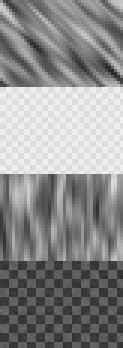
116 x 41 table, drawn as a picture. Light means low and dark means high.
It is made of 4 by 1 panels. Panel 1,1: middling, slanting down to the right, strong in contrast. Panel 2,1: very low, checkered, faint in contrast. Panel 3,1: middling, streaked downward, strong in contrast. Panel 4,1: high, checkered.
